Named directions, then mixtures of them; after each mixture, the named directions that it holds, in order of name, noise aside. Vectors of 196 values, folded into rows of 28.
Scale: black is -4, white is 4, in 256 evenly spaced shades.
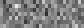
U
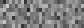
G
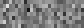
G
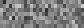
G, U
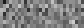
G, U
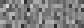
G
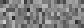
G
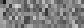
G, U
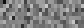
G, U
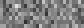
U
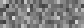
G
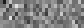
G, U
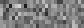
G, U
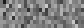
G, U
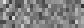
G, U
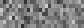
G, U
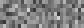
G, U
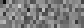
G, U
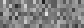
U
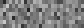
G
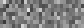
G
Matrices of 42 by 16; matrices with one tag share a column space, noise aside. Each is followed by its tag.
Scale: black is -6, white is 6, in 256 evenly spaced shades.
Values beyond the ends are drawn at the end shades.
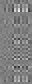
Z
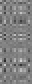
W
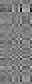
Z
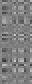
W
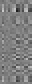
Z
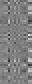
W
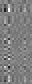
Z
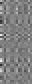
W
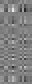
Z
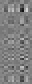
Z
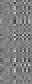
W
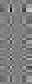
Z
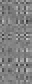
W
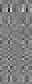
Z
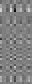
Z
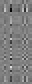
Z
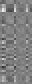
Z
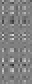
W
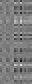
W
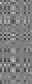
W
